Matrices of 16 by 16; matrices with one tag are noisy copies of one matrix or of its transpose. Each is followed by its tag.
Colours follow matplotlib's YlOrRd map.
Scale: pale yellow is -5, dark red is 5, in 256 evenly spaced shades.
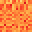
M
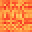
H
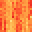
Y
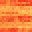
Y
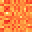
M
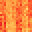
Y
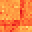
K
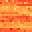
Y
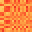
M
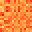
M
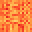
H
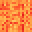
H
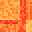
K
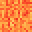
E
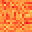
H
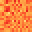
M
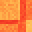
K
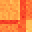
K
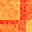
K
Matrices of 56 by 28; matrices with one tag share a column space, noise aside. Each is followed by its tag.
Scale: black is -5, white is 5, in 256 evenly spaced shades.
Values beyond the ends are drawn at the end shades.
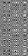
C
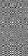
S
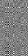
S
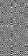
S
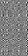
C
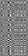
C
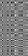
C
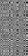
C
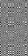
S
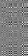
S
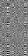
S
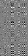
S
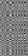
C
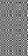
C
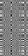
C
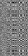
C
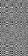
S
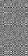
S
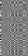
C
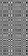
C
